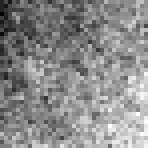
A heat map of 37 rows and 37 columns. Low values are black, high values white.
Mirror symmetry: none. Slope: up to the bottom right. Ninth with the lowest average: top left. Ninth with the highest average: bottom right. Odd rows or columns: none.
